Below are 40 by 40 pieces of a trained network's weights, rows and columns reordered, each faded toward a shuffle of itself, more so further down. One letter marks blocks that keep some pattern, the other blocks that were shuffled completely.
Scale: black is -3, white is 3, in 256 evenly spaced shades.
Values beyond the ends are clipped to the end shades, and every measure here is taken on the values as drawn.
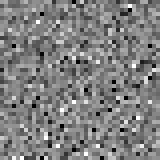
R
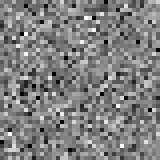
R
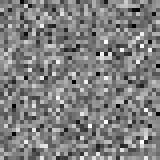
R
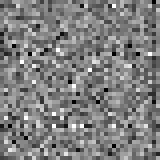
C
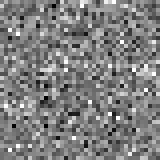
R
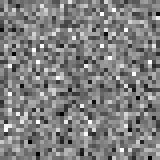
R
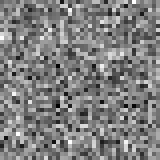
C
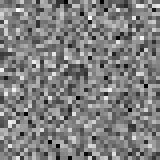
R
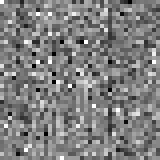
C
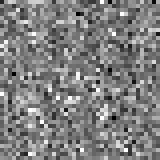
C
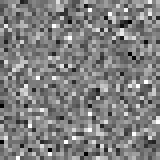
R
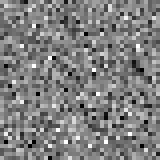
R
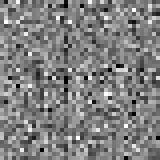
C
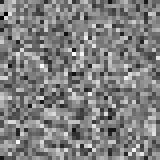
C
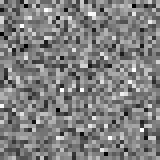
R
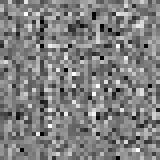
C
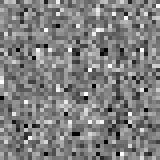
C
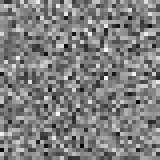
R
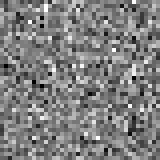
C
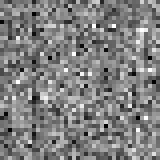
C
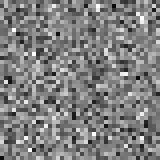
C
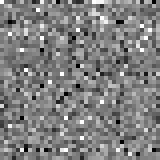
C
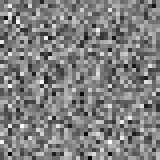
C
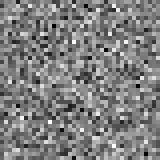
R
